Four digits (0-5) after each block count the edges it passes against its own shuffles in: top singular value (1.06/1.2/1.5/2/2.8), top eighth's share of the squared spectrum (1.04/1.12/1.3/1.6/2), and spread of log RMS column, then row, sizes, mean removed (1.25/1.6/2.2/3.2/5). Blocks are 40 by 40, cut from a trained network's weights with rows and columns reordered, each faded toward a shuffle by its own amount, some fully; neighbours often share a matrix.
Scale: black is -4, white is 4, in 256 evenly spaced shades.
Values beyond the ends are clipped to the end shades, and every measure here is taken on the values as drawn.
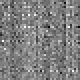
3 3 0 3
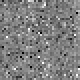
1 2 1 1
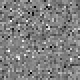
0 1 0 0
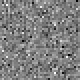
1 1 0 0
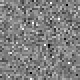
0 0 0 0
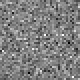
0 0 0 0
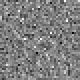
1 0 0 0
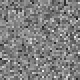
0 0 0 0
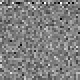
2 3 0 1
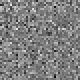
3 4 2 2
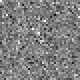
0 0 0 0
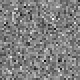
0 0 0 0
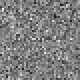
1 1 0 1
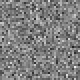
0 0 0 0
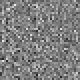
2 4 2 2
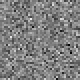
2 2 1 0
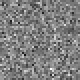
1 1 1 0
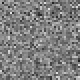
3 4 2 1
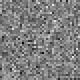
1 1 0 0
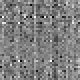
3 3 0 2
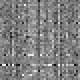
3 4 1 3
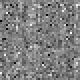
2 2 0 1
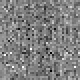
2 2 0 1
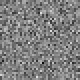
2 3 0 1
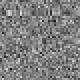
3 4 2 2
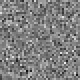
1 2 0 0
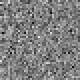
0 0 0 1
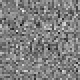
3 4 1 1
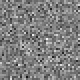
0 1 0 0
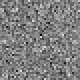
1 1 0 0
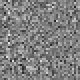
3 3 1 1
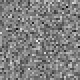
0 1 0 0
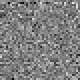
2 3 0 1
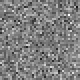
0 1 0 0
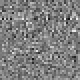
2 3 0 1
